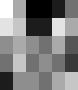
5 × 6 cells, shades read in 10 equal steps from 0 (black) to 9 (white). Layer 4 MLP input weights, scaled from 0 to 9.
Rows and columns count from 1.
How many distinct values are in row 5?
5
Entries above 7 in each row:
1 2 0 0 0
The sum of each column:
27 31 15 14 25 22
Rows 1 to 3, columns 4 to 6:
0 1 4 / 1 8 6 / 4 6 3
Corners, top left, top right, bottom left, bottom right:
9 4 1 7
